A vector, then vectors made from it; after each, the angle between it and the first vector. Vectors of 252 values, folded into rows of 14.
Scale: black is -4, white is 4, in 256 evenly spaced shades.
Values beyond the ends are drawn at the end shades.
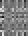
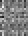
nearly parallel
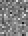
orthogonal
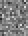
partly opposed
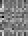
nearly parallel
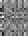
nearly opposite
